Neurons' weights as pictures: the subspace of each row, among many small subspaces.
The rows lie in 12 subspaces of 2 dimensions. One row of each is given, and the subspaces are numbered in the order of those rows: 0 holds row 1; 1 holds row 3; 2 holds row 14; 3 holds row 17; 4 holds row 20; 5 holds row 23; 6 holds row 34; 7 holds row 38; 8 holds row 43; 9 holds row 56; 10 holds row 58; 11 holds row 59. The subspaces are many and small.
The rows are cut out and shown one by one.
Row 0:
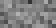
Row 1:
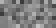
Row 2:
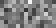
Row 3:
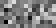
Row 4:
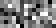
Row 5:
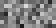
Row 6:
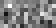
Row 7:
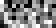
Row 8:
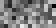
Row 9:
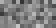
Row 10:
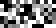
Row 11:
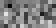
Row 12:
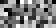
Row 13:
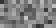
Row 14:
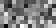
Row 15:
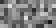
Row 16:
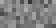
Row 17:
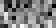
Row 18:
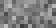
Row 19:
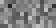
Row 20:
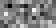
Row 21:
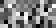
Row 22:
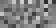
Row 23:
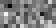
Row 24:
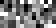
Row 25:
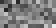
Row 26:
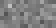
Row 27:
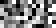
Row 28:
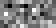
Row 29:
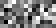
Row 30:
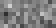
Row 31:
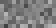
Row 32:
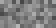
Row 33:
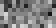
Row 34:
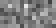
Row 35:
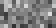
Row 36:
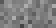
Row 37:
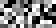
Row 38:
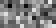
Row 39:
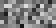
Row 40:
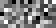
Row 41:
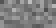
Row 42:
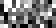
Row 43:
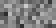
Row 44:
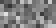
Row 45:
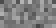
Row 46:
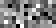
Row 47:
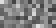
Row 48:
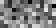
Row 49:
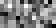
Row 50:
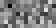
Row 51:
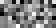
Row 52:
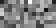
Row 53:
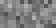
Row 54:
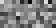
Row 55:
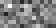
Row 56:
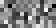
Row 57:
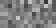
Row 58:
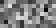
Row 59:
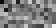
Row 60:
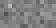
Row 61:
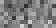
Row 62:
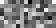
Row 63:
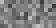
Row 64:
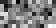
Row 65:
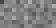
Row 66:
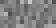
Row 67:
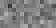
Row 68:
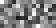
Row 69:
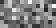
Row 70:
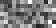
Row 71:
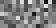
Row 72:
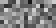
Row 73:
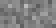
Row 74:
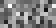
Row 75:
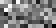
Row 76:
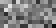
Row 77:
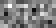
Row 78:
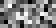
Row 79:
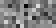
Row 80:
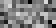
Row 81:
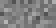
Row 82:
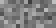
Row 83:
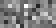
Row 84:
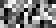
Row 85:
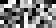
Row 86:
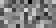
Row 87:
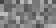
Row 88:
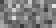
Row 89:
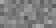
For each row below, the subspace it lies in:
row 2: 7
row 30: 5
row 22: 1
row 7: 3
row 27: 10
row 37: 1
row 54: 9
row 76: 11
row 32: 0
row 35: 3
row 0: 10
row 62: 6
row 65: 11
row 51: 0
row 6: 5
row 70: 10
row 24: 7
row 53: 7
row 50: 9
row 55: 4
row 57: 1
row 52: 6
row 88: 3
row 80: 10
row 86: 7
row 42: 3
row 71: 1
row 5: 8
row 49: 7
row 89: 4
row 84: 7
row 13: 4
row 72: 8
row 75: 11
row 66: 8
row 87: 5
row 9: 0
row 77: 4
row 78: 10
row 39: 8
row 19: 9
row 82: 6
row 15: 4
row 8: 2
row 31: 2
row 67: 0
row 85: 8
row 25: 11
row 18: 2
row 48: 2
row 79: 6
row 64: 3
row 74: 9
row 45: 5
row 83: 6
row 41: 2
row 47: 10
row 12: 8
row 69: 2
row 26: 0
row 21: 9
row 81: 1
